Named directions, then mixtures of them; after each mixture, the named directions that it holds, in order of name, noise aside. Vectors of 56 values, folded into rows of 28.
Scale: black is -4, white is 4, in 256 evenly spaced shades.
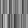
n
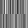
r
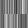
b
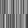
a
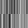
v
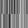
v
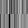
n, v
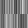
b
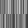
a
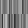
n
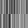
v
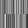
a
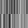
v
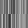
a, v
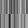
n, v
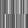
a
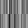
n, v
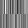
r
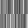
a, b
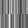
n, v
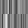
b, n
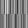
n, r
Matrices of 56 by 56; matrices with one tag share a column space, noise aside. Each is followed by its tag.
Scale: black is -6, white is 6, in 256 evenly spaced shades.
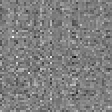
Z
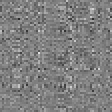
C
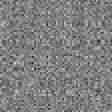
Z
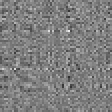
C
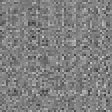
Z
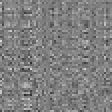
Z
